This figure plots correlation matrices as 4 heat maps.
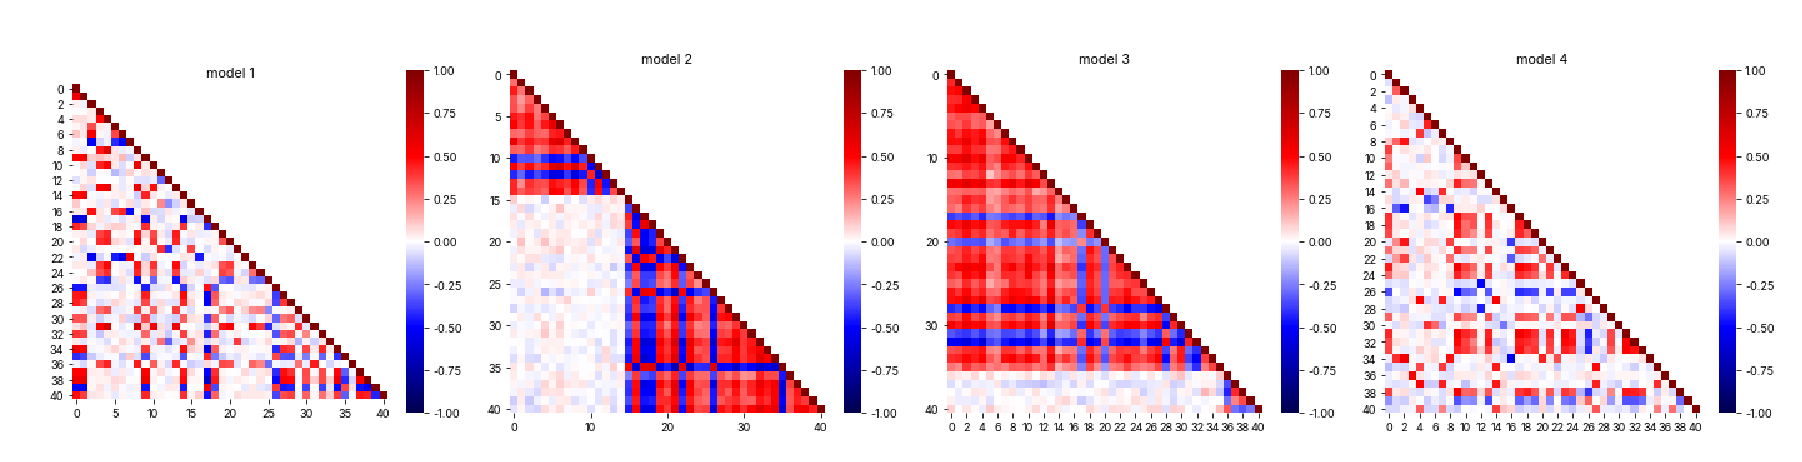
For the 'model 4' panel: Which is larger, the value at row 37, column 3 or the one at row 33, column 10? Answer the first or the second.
the second
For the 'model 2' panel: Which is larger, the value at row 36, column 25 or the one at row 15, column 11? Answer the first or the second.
the first
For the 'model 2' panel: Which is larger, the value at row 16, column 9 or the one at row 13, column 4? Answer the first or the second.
the second
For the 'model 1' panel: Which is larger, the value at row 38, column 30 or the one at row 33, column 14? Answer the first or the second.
the first
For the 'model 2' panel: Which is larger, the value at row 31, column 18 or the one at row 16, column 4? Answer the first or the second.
the second
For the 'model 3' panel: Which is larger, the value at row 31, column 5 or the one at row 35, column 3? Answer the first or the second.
the second
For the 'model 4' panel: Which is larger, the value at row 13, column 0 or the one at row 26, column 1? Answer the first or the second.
the first
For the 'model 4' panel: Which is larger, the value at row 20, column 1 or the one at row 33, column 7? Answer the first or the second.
the first
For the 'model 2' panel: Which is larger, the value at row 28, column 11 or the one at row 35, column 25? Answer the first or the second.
the first
